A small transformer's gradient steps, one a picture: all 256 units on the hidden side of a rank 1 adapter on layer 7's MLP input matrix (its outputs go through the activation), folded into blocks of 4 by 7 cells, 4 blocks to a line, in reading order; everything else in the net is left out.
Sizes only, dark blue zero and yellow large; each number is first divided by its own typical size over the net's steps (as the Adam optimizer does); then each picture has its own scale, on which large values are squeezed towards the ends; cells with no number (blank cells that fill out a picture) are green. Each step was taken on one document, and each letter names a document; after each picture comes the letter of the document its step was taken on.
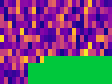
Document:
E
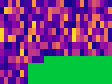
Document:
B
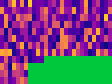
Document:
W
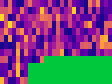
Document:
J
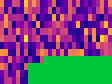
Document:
W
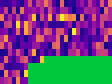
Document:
J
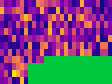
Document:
W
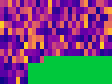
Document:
E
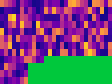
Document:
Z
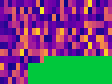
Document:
E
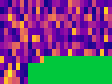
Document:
J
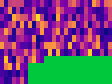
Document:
Z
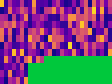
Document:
Z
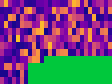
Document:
Z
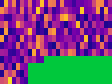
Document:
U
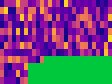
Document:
W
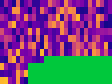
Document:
W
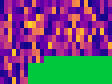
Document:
Z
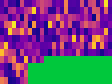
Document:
J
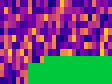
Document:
B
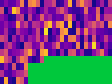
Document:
W
